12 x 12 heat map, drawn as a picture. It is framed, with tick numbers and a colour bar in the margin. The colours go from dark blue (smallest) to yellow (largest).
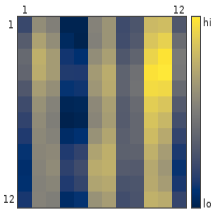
Lone odd cells: none. Stripes: upright, repeating 3 times. Ninth with the highest average: top right.
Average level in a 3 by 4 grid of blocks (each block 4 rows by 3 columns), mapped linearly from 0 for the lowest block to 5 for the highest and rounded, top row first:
3025 / 2024 / 2123
